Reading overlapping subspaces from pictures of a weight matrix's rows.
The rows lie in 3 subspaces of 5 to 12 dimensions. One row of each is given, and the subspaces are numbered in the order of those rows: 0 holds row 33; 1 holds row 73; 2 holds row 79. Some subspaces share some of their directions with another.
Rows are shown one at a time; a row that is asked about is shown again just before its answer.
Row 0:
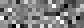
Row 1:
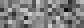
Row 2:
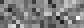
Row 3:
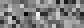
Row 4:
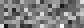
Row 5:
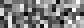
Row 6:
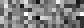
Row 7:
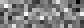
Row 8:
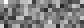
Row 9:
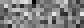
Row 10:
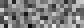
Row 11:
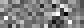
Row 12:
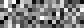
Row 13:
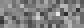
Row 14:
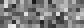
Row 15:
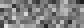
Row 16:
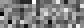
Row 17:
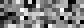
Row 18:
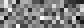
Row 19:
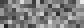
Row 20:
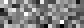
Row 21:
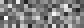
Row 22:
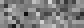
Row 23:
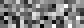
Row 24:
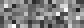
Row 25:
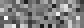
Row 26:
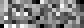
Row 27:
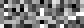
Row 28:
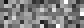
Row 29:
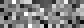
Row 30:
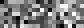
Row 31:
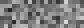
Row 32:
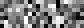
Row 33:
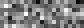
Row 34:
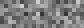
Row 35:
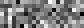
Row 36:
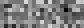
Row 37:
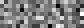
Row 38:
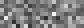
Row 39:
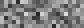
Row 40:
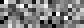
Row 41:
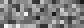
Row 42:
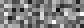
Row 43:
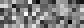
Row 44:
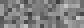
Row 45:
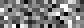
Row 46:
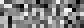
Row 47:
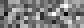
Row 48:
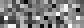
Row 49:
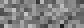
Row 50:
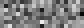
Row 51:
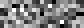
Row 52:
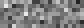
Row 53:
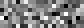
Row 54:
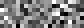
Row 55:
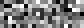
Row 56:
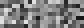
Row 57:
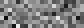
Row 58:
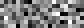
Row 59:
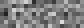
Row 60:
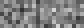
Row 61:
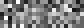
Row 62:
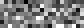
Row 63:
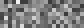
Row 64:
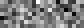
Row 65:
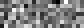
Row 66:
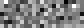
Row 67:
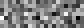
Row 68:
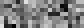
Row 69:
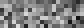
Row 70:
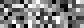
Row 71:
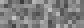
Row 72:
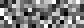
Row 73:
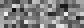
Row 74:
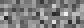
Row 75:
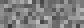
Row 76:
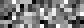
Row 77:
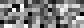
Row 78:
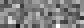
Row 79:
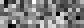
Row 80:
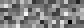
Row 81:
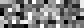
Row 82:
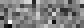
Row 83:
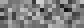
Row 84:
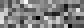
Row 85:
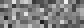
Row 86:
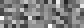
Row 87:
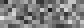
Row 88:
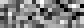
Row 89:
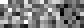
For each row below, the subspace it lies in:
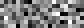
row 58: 1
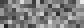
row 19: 1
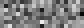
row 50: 0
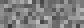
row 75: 1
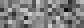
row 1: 1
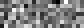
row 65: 1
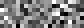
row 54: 0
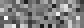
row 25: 0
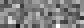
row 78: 1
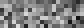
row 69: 2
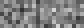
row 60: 1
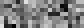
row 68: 1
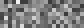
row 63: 2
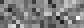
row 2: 2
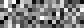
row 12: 2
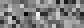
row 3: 2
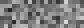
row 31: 1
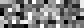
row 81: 0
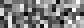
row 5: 2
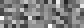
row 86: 1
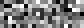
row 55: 2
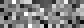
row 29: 1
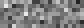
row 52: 1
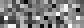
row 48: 0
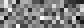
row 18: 2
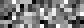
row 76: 1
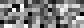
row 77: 1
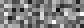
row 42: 1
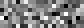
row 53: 2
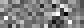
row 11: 1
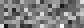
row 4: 0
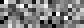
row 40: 2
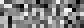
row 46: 2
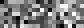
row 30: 1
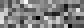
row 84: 0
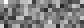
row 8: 1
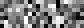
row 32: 1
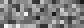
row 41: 0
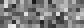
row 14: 2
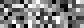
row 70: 2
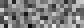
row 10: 1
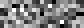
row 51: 1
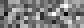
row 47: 0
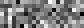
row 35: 2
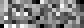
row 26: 0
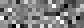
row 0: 2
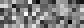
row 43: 1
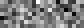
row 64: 1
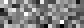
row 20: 1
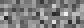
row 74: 0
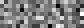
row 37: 1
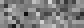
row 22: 2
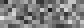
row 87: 1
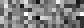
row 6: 0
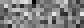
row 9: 0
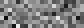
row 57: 2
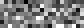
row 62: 1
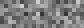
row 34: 2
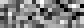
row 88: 1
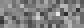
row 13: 2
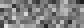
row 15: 1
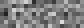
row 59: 1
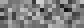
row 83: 1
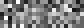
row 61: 2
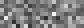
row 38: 2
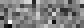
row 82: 1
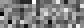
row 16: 0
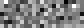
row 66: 1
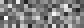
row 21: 2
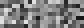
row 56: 0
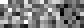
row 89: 1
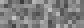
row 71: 1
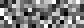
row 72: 0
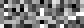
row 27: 0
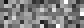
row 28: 1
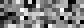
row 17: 1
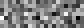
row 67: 0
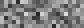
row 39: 2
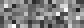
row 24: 2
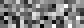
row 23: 1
